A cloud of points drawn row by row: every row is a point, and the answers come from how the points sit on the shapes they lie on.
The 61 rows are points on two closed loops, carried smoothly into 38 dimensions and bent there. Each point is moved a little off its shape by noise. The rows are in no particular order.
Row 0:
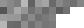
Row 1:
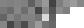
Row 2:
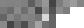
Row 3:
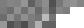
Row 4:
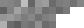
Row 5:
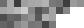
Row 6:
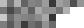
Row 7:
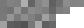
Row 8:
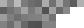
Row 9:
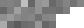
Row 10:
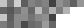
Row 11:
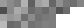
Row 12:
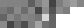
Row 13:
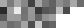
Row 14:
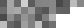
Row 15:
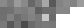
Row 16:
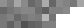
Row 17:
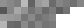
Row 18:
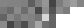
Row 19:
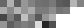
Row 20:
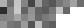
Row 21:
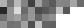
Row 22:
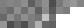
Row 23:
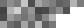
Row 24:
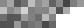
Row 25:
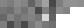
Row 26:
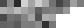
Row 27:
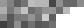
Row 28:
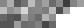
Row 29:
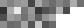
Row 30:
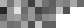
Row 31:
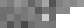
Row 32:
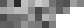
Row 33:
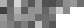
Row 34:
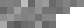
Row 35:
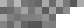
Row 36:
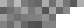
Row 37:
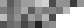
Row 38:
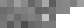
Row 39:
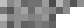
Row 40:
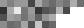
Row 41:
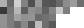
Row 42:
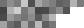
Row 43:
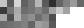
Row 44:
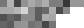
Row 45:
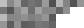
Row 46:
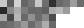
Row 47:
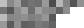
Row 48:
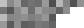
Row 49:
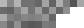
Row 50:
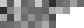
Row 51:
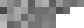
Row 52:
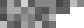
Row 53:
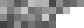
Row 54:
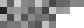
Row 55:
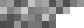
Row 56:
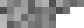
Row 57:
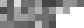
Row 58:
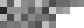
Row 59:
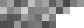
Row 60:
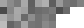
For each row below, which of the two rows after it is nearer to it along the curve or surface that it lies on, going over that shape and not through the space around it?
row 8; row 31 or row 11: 31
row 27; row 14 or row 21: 14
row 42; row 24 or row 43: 43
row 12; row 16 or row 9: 16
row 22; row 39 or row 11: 11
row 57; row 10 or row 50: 50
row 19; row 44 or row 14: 14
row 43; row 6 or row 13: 13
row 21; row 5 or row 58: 58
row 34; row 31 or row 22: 22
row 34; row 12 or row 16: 12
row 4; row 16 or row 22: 22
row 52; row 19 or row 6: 19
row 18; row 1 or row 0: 1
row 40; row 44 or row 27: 44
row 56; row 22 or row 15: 22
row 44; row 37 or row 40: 37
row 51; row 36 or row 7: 7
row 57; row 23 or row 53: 23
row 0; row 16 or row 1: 1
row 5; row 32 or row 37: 32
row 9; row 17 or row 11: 17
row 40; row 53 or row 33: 33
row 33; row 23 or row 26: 23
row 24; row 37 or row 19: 37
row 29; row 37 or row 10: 10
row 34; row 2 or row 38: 2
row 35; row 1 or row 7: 1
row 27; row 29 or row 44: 44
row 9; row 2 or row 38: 2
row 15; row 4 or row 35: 35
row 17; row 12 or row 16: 12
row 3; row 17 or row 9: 9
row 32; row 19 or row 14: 19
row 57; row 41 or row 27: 41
